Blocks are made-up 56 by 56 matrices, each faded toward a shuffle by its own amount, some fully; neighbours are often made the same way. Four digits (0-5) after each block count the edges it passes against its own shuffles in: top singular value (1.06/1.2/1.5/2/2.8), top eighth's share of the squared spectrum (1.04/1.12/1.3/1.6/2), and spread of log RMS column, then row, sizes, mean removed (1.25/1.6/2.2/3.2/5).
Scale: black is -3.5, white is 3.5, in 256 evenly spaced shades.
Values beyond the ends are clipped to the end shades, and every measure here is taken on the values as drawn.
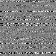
2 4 0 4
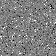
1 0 0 0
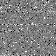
1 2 0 2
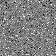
0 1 0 0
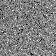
0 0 0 0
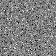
0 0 0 0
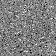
0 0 0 0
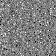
0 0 0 0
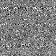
1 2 0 3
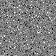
0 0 0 0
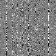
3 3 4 0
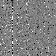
3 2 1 0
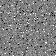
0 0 0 0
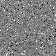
0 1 0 0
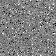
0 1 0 0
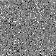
1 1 1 1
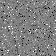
0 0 0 0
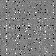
3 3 2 2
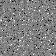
1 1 0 1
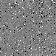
1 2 1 0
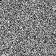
1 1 0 0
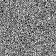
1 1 0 0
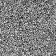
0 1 0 0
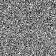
2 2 0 0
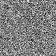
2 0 0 0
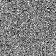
2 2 0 0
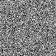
2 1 0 0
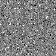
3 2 1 1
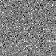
3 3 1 1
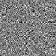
3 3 1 2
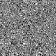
3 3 1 1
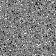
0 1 0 0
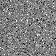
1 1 0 0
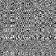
4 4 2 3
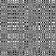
5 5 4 3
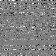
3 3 0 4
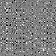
4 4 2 3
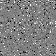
3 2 1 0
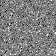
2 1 0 0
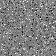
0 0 1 0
